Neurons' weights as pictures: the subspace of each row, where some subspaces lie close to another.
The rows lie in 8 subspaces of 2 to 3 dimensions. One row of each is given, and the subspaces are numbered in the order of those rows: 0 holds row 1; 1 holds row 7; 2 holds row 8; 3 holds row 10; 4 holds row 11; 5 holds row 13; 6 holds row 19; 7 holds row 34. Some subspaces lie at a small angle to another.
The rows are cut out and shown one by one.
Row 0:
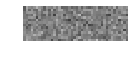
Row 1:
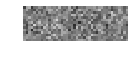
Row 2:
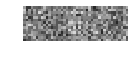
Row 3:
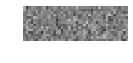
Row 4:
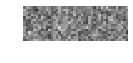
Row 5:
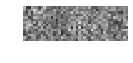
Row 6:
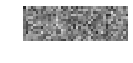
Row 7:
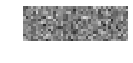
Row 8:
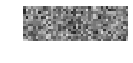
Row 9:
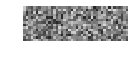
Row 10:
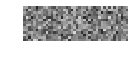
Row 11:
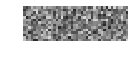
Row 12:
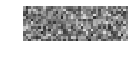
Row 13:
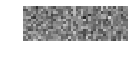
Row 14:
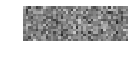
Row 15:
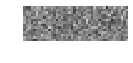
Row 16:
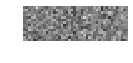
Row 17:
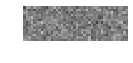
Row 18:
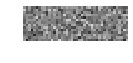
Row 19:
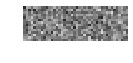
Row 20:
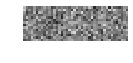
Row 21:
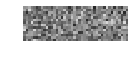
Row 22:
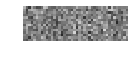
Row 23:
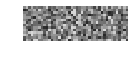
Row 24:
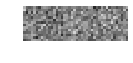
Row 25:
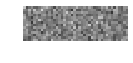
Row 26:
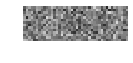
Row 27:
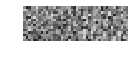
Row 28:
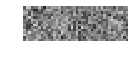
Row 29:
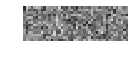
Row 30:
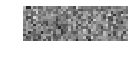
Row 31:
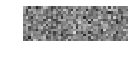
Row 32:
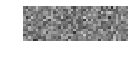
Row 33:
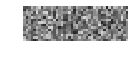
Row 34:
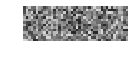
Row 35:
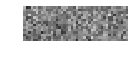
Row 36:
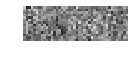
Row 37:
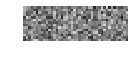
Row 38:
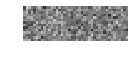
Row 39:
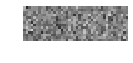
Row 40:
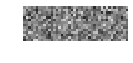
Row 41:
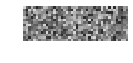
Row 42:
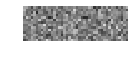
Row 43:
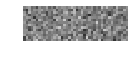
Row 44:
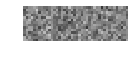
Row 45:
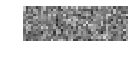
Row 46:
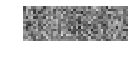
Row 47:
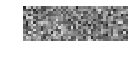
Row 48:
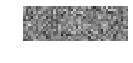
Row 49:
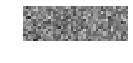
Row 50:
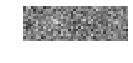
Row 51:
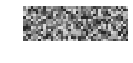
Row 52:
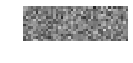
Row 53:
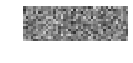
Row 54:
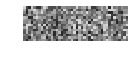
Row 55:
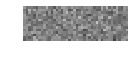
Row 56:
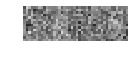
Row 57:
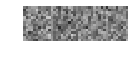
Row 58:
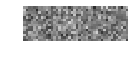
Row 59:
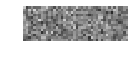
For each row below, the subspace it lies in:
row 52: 4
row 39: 0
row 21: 1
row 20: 4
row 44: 2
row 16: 5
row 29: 0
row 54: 3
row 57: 2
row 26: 7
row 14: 3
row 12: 1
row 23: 0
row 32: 3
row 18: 0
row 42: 1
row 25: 6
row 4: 2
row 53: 4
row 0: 0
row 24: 1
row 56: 2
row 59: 6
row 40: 7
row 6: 0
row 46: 7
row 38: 1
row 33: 1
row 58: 2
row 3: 0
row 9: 4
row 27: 5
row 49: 3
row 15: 1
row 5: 7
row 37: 4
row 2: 2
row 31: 3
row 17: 6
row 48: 7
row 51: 1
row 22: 3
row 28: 7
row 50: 4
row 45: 0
